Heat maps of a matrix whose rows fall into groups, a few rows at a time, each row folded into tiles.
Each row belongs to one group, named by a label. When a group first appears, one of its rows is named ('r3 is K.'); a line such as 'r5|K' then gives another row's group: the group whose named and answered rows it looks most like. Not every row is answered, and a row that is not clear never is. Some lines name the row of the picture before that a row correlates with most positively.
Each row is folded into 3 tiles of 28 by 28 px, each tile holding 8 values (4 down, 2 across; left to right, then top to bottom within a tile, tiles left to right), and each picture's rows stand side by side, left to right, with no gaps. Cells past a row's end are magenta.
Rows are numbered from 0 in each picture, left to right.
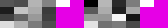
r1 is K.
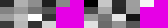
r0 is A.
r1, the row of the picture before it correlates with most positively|1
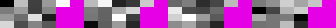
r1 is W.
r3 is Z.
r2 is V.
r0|K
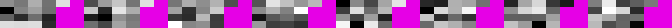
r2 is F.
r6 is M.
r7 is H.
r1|F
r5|Z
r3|F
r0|Z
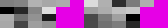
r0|Z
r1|W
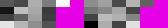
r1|A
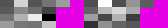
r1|W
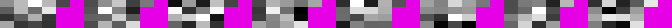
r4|W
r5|F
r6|A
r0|F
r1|A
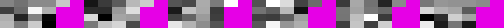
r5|F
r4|A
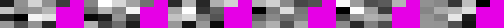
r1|F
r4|H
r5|W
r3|M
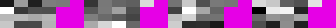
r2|H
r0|V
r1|Z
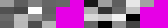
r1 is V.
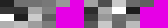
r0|Z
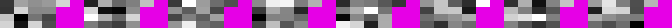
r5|H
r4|M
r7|H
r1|V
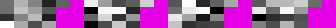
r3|F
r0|M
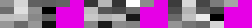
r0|H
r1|V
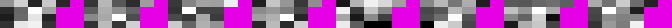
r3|A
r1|A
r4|F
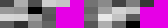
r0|V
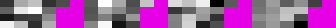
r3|W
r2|M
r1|M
